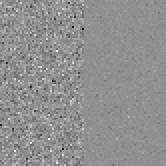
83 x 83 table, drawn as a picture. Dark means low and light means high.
The distribution is heavy-tailed on both sides. Neither half mirrors the other. A vertical seam about 50% of the way across splits the table, and the right part is calmer. There is no overall slope. The grain is fine, like static.
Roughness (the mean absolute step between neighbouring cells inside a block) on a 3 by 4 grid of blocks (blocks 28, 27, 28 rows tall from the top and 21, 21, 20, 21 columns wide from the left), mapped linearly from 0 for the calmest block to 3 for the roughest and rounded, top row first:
3300 | 3300 | 3300
